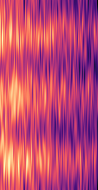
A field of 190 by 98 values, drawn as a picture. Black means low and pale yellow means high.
Streaks run downward. The field climbs toward the left. The histogram is bell-shaped. Stripes running across repeat 3 times from top to bottom.
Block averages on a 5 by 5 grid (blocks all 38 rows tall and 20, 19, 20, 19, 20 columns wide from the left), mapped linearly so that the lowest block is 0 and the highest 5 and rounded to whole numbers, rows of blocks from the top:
43210 | 33210 | 54321 | 43210 | 54321
